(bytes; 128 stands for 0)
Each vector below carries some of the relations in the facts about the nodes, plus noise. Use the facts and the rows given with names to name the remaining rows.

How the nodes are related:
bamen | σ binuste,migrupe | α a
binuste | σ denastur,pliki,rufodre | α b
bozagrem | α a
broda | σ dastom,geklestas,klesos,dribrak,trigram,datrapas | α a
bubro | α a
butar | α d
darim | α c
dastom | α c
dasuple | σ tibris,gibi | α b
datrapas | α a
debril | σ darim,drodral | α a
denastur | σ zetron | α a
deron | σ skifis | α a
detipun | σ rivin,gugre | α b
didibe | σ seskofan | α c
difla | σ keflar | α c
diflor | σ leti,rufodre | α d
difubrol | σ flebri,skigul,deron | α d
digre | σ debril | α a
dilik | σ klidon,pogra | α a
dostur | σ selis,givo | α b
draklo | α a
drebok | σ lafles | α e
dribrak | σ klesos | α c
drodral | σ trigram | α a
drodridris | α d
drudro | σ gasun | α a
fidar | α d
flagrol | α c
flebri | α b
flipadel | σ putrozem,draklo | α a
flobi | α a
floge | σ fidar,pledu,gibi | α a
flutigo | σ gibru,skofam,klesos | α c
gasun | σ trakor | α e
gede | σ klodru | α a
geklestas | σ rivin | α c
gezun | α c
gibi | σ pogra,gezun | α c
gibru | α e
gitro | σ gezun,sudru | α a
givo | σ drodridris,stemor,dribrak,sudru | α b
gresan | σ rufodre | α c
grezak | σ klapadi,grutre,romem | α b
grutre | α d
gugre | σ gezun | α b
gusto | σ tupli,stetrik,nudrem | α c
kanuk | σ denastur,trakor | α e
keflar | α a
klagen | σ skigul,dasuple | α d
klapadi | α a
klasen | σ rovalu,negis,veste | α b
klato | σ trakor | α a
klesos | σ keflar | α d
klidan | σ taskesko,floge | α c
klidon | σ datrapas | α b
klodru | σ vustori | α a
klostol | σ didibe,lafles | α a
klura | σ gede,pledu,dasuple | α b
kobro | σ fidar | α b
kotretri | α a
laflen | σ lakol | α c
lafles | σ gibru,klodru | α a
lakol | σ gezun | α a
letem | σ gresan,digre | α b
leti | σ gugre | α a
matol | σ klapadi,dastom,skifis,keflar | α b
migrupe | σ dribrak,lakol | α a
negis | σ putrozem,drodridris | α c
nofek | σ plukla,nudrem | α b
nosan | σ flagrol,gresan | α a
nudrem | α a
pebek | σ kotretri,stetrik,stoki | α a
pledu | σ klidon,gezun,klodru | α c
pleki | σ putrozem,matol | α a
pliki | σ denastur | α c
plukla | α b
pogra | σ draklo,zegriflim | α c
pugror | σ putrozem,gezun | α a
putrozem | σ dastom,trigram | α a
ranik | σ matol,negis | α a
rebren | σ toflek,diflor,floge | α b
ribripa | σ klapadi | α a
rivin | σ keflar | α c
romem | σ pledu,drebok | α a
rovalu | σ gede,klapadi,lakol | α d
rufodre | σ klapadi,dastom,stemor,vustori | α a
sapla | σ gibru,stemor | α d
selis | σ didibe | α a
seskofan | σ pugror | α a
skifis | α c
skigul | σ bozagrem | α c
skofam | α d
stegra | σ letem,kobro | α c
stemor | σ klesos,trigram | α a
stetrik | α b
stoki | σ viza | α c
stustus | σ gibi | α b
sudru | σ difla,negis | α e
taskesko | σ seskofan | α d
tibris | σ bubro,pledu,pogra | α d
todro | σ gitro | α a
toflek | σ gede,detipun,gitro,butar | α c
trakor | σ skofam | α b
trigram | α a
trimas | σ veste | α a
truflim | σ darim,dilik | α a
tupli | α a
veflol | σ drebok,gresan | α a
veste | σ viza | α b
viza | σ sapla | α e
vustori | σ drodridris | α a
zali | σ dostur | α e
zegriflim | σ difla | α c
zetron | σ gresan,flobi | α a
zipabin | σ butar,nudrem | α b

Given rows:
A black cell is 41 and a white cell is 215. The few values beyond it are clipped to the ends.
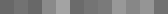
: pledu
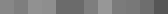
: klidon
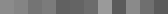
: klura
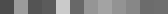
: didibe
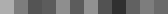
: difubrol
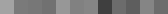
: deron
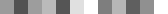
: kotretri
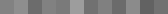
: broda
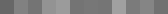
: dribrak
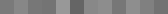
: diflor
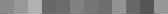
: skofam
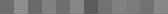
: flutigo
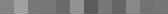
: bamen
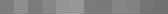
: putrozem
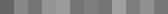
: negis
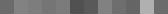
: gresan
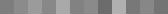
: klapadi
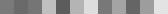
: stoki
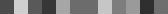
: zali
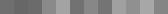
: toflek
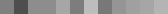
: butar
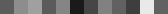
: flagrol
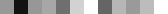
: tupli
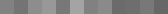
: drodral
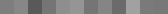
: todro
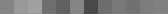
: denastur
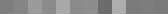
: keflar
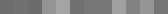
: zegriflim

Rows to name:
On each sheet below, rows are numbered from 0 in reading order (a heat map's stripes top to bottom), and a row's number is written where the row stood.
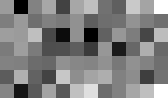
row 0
nofek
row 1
ribripa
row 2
gasun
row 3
nosan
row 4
floge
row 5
selis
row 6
gusto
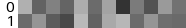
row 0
bozagrem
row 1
taskesko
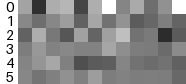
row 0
stetrik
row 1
debril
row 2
dostur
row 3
sapla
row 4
binuste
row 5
dilik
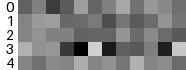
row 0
klidan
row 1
zetron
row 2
grezak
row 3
drudro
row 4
bubro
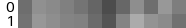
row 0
pliki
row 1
sudru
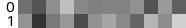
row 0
darim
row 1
zipabin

